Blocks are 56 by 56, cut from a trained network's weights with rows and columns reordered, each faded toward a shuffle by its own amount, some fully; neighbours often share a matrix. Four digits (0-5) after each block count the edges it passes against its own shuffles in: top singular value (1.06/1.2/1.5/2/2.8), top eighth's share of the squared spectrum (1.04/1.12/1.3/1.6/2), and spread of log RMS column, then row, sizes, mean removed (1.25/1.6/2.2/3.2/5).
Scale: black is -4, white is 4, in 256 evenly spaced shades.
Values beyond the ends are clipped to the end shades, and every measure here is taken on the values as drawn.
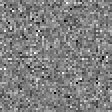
1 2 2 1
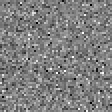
0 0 0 0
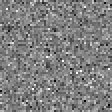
1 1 0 0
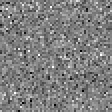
0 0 0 0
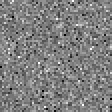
0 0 0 0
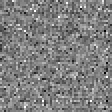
1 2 1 0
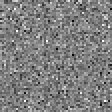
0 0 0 0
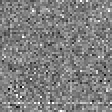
2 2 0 1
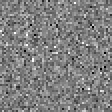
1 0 0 0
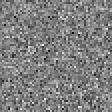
2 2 0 0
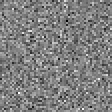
2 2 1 0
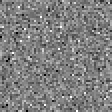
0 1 0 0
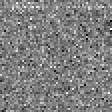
1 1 0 0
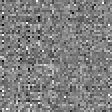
2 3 2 0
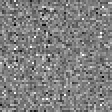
2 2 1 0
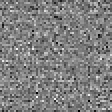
2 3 2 0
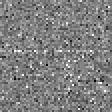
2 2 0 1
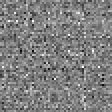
2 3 2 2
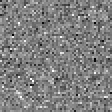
1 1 0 0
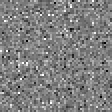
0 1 0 0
